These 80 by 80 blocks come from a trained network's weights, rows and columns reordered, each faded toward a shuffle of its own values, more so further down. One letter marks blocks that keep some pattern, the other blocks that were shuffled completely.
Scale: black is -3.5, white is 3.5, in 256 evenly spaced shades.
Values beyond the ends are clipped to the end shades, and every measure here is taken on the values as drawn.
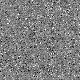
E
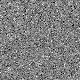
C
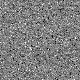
E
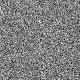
E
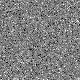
C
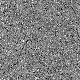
C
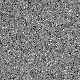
C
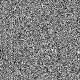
E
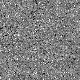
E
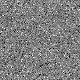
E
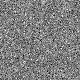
C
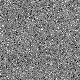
C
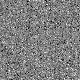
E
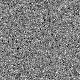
C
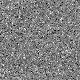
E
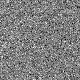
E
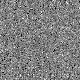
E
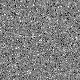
C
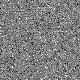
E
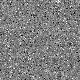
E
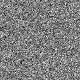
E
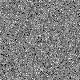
C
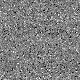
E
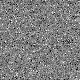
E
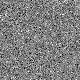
C
